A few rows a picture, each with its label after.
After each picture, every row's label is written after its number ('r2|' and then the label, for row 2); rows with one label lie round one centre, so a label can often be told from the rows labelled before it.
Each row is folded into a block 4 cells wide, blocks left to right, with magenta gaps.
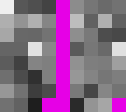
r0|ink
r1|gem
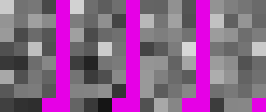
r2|ink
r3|ink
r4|gem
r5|gem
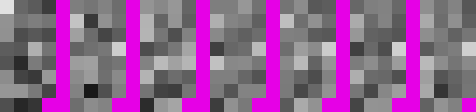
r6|ink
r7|gem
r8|gem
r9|gem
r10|gem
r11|gem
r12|gem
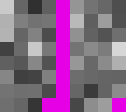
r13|ink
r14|gem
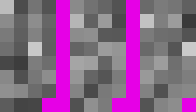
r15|ink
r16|gem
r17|gem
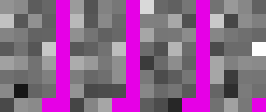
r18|gem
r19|gem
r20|ink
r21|gem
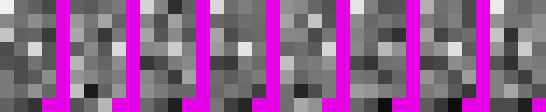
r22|ink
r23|gem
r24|ink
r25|ink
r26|gem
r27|ink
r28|ink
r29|ink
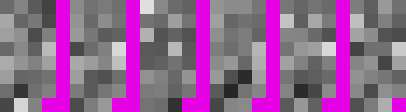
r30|gem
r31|gem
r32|ink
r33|gem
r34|gem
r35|gem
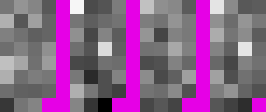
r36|gem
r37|ink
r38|ink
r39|ink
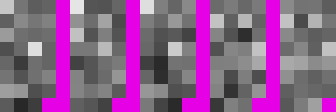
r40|ink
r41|ink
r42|ink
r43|gem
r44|gem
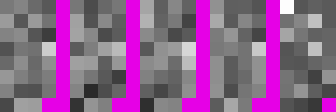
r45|gem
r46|gem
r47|gem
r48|gem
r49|ink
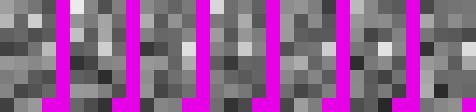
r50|gem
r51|ink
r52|gem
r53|ink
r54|gem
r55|ink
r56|gem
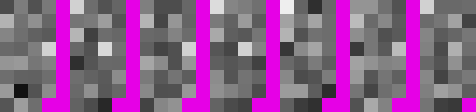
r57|gem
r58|ink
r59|gem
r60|ink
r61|ink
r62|gem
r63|ink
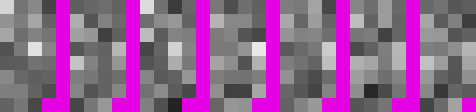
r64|ink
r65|gem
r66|ink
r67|gem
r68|gem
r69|gem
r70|gem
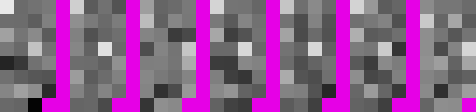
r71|ink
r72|ink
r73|gem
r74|ink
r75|ink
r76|ink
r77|gem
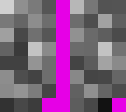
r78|ink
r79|ink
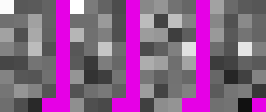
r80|ink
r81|ink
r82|gem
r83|ink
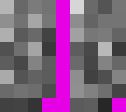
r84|ink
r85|ink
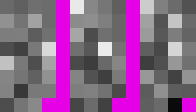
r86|gem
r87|ink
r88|ink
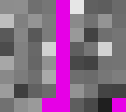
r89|gem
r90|ink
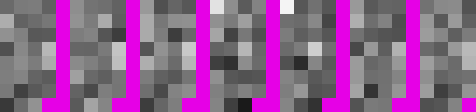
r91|gem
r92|gem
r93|gem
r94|ink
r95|ink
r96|gem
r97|gem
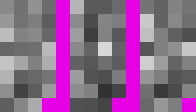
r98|gem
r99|ink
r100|gem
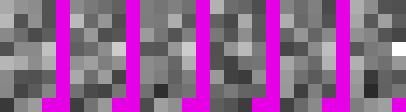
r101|gem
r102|gem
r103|gem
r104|ink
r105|gem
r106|gem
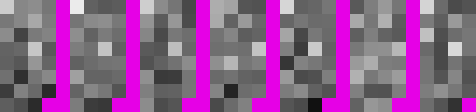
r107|ink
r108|ink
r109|ink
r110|gem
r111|ink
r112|gem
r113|ink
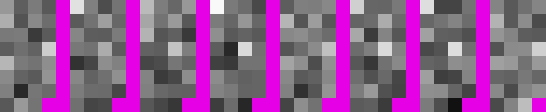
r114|gem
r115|ink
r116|ink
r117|ink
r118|gem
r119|ink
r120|ink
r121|gem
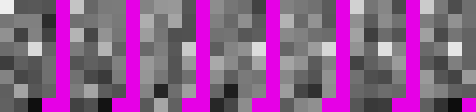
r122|ink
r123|ink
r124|gem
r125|gem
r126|gem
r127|ink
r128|ink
